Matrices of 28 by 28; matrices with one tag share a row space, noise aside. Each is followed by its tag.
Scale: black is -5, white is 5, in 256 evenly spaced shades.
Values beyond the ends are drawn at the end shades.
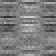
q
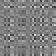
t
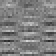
q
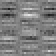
q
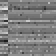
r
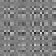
t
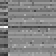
r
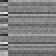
r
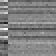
r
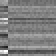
r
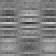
q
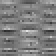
q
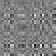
t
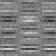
q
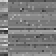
r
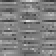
q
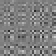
t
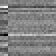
r
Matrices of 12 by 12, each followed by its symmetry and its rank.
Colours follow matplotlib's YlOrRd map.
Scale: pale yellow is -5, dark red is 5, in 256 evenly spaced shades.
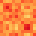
symmetric, rank two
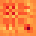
symmetric, rank two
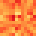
antisymmetric, rank two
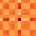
symmetric, rank one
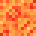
symmetric, full rank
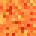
neither, full rank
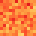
neither, full rank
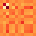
symmetric, rank two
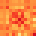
symmetric, rank two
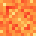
symmetric, full rank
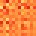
antisymmetric, rank two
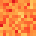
neither, full rank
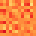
antisymmetric, rank two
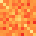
symmetric, full rank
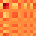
symmetric, rank one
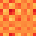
symmetric, rank one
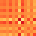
symmetric, rank one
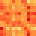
antisymmetric, rank two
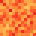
symmetric, full rank
